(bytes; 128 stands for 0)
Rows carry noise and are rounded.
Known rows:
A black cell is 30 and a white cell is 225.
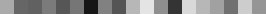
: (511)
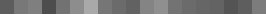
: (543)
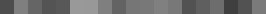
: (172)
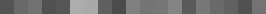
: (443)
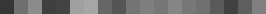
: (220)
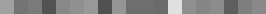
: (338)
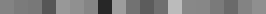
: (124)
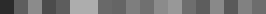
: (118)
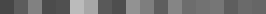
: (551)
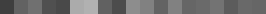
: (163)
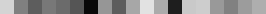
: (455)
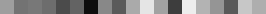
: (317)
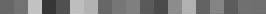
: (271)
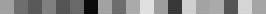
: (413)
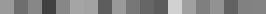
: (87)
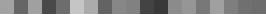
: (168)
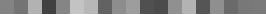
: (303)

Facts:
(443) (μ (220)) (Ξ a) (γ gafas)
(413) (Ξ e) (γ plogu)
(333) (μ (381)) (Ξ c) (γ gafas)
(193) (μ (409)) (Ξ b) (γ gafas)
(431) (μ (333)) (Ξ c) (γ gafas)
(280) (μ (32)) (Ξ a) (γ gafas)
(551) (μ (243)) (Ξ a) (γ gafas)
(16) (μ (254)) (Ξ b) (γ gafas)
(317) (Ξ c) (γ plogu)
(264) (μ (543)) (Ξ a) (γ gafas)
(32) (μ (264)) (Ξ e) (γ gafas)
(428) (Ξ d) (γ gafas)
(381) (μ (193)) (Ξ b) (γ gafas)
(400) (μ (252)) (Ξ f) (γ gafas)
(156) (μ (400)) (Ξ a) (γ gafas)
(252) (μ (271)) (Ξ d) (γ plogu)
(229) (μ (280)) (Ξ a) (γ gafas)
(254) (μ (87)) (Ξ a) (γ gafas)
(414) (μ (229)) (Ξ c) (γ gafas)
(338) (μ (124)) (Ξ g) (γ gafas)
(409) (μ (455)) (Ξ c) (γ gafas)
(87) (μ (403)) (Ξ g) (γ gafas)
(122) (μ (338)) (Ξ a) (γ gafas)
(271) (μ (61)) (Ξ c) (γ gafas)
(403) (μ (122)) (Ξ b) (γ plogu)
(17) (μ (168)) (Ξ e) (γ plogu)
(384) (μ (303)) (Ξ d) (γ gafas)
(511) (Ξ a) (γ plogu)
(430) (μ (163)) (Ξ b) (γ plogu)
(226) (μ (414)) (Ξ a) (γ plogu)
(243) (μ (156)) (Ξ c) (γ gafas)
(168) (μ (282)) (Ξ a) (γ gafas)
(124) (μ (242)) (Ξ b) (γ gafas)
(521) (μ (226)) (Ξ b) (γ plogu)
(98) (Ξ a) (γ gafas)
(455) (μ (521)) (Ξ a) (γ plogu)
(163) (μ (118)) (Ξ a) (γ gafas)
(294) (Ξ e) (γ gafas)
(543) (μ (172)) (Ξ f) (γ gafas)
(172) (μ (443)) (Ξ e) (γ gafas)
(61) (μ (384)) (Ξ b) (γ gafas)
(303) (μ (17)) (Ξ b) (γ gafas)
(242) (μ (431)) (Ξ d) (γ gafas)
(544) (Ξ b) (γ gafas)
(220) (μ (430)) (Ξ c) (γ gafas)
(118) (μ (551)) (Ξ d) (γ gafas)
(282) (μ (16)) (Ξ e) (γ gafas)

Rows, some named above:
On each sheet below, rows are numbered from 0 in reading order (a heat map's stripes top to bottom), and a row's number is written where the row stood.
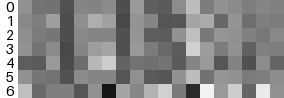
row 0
(242)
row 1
(16)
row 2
(242)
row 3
(87)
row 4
(400)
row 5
(242)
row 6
(17)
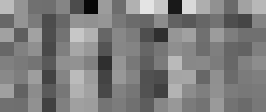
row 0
(521)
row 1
(32)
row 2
(168)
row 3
(544)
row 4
(124)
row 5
(16)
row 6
(254)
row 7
(428)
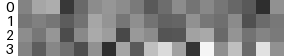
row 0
(414)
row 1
(294)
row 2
(16)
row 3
(252)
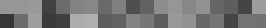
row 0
(409)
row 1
(243)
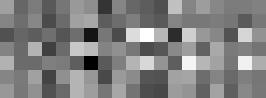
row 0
(122)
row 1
(98)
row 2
(430)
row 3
(384)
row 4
(403)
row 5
(16)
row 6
(282)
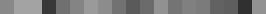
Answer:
(414)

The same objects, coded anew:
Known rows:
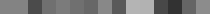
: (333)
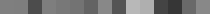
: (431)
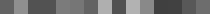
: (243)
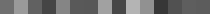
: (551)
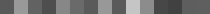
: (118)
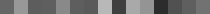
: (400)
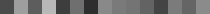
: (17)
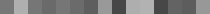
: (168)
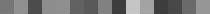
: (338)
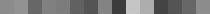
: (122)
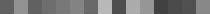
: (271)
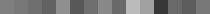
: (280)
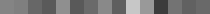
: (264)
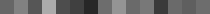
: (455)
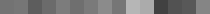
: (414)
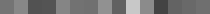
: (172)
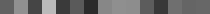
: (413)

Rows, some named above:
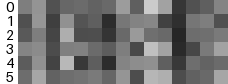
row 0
(294)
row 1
(430)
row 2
(521)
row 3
(124)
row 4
(413)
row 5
(282)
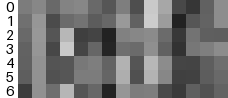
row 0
(242)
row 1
(544)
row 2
(511)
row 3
(403)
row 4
(243)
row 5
(243)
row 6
(252)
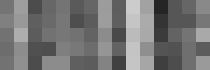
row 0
(544)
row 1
(98)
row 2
(16)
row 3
(220)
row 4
(338)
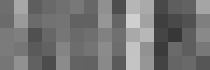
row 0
(282)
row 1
(428)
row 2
(409)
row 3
(32)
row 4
(443)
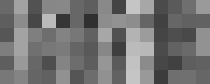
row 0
(87)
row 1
(317)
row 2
(384)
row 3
(254)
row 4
(118)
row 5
(543)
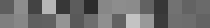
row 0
(413)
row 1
(543)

